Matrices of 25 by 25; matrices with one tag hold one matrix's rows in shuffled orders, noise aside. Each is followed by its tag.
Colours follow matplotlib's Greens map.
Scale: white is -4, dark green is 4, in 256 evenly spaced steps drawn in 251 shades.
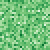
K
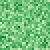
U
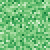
K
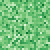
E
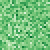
E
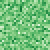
K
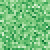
K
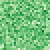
K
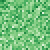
U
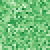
E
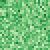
U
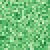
U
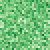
K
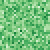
K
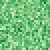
U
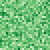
U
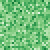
K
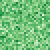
U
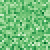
K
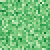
U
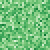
U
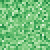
U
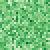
E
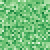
K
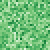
E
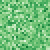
E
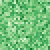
E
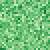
U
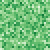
K
